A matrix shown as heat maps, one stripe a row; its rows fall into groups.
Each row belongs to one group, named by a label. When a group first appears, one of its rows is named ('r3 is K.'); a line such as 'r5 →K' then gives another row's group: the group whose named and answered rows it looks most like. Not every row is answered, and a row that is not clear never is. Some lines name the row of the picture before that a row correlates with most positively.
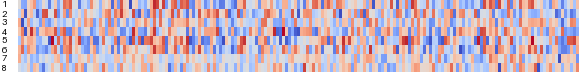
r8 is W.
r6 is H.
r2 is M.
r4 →M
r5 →H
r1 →H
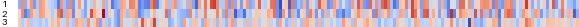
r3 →W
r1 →M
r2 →M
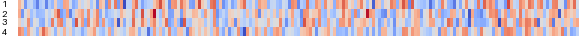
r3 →W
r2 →W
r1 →H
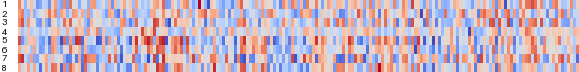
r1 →H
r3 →H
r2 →M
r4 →W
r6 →H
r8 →H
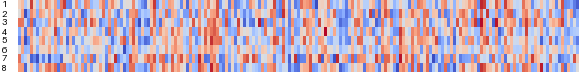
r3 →M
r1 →M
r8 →M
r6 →M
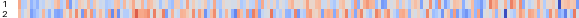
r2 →H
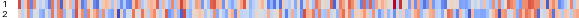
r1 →H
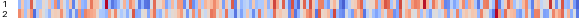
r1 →M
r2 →M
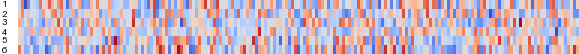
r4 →M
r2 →M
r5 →H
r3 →W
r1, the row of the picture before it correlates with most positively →1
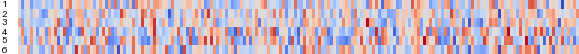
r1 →H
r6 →W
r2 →W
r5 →M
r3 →W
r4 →M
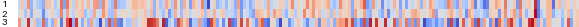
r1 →W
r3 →H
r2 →W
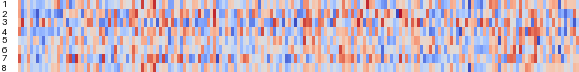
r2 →H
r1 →W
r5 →W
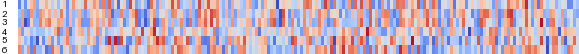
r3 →M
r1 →M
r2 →M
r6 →H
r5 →H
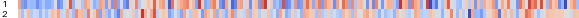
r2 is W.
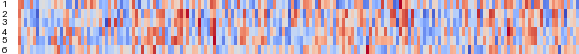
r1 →M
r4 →H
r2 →H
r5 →H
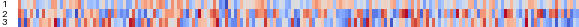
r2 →M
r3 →M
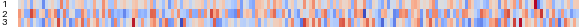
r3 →W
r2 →M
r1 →W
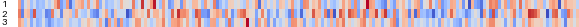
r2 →H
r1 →W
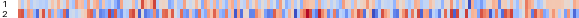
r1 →W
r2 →M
